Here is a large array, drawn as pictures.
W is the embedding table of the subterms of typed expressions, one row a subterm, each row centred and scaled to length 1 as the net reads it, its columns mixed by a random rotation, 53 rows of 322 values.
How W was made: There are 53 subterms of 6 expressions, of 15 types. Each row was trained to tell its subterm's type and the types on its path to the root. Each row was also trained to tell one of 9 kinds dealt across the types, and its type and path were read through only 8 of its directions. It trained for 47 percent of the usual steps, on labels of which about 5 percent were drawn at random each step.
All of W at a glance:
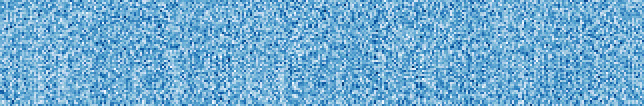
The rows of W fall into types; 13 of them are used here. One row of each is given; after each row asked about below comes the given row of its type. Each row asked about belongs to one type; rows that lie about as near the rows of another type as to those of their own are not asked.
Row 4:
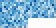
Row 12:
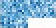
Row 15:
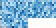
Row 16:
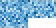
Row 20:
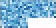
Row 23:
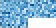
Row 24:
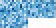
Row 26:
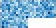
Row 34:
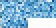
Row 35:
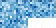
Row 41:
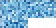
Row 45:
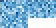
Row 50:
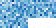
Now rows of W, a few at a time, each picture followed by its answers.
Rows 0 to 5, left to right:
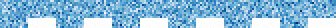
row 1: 4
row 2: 23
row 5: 41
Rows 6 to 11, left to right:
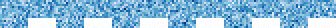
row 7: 26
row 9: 41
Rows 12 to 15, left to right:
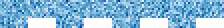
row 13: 12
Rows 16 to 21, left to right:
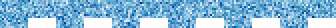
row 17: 20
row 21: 15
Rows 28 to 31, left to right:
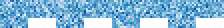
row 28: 50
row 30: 16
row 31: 15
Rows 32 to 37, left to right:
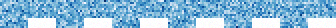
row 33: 12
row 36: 15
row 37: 50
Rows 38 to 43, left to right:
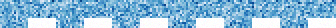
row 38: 34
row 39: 35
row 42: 34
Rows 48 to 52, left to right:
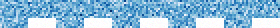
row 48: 34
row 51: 50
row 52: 4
